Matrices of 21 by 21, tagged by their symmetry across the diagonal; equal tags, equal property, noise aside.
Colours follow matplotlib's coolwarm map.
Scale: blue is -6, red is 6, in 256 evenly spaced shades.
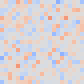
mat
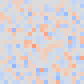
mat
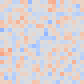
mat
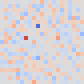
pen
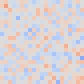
mat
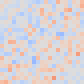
mat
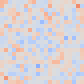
mat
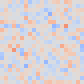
pen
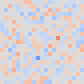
pen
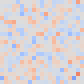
pen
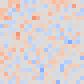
mat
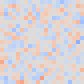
pen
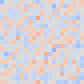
mat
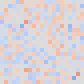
pen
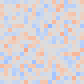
pen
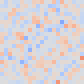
mat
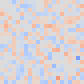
pen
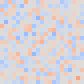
mat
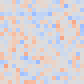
pen
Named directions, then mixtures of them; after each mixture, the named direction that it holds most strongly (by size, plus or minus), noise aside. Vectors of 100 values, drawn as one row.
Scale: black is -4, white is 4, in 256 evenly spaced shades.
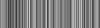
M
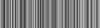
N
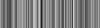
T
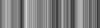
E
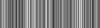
M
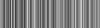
N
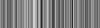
T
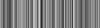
T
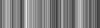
E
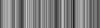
E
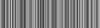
N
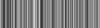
T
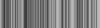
E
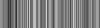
M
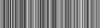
N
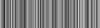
N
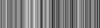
E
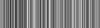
M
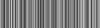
N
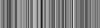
T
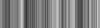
E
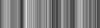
E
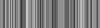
N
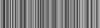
N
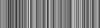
M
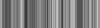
E
